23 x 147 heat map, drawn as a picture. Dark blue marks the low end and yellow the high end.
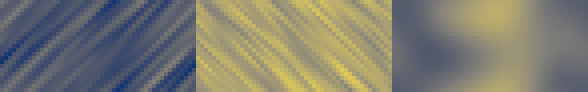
The table splits into one row of 3 panels. Panel 1,1: low, slanting up to the right. Panel 1,2: high, slanting down to the right. Panel 1,3: middling, smooth, strong in contrast.
